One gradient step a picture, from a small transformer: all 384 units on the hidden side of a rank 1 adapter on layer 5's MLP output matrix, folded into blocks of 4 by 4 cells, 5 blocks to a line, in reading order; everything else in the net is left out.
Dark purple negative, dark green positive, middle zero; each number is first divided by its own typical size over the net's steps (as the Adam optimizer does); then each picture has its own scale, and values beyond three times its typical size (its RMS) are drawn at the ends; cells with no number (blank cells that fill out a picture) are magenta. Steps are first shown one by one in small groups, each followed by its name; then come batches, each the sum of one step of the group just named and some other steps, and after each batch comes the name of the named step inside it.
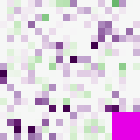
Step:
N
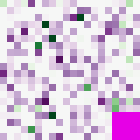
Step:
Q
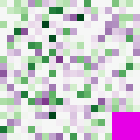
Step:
Q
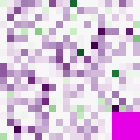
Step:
N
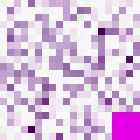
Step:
Q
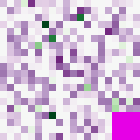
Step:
Q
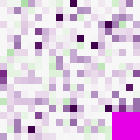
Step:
N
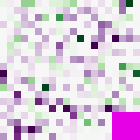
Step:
N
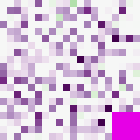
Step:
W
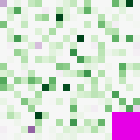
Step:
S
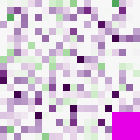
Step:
W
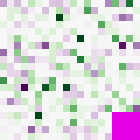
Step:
S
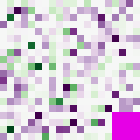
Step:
W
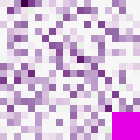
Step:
W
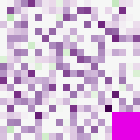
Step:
W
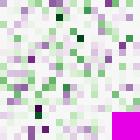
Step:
S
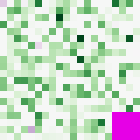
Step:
S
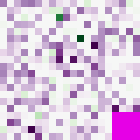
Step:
S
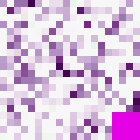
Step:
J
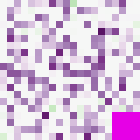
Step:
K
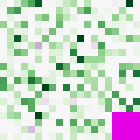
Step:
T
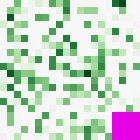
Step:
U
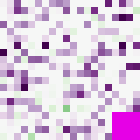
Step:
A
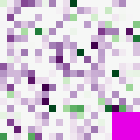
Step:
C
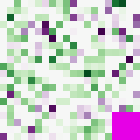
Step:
U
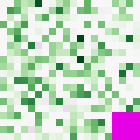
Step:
T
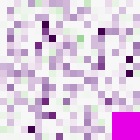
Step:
T
